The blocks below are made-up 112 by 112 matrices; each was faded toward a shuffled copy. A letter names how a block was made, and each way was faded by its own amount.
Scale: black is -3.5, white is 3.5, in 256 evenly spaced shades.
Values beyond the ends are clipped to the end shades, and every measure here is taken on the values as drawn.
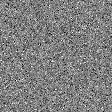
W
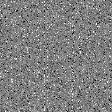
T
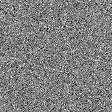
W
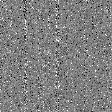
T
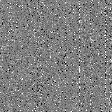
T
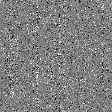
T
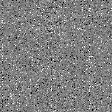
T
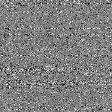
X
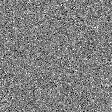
W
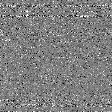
X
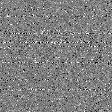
X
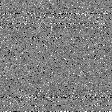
X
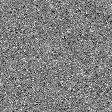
W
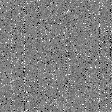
T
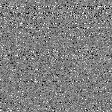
X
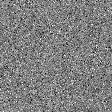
W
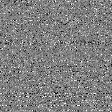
X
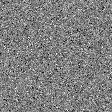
W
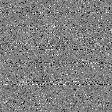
X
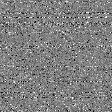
X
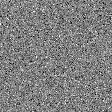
W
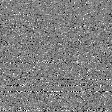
X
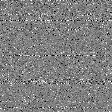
X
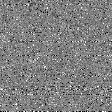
X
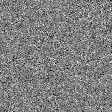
W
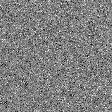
W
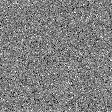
W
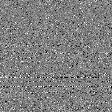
X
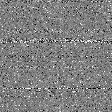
X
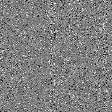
T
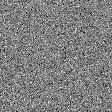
W
